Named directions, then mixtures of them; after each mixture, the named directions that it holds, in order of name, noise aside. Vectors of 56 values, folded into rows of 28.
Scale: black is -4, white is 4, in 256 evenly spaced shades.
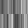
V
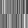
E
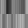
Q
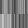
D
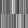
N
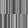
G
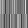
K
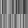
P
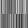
K, N, P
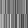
D, K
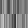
D, N, Q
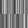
E, K, P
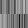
D, E, P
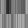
Q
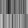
D, Q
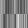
K, P, Q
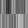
N, Q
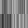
D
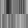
Q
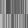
D, Q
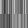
D, E, K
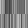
K, Q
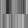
Q
